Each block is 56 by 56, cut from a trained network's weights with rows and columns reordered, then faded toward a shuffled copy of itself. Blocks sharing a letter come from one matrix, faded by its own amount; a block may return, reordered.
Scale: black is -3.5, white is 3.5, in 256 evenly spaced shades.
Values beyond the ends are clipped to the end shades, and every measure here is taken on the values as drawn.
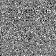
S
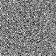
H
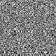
S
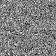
H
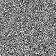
H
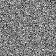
H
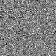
S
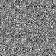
S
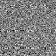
S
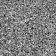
H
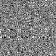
S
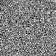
H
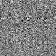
S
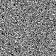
H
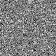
H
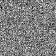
H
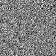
S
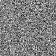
H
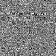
S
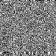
S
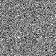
S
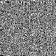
S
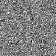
H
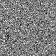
H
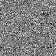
S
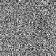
S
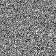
H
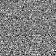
S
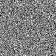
H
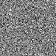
H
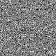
S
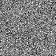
H
